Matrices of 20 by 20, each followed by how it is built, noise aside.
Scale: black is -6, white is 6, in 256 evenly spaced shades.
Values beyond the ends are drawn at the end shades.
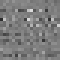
uneven rows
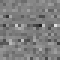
uneven rows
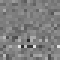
uneven rows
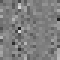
uneven columns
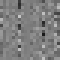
uneven columns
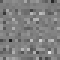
uneven rows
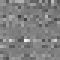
uneven rows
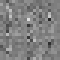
uneven columns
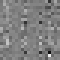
uneven columns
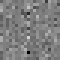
uneven columns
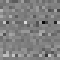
uneven rows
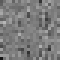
uneven columns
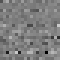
uneven rows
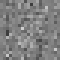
uneven columns
